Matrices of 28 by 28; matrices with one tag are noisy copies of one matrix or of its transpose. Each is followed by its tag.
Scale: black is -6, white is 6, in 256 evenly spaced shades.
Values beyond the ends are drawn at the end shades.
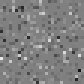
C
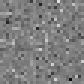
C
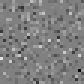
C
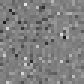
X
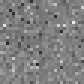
X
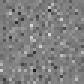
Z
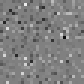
X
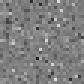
C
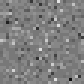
C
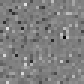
X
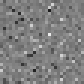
Z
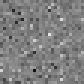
Z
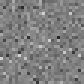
C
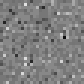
X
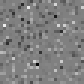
X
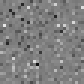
X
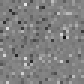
X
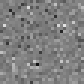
X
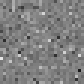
C
